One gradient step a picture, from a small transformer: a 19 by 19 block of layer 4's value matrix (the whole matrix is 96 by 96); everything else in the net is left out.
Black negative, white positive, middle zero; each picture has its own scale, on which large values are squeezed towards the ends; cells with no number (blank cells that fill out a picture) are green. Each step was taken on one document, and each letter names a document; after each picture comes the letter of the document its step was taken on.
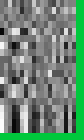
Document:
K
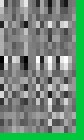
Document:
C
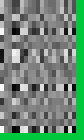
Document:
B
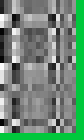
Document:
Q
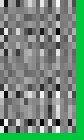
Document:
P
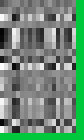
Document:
Q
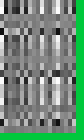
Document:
P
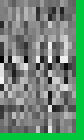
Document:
C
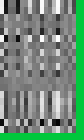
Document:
P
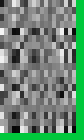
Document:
B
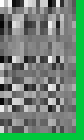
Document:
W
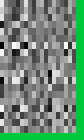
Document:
K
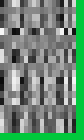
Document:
B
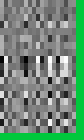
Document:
C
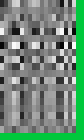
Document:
B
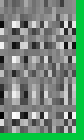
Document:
B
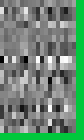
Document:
C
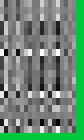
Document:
P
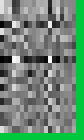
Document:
W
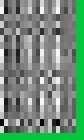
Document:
P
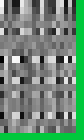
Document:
B
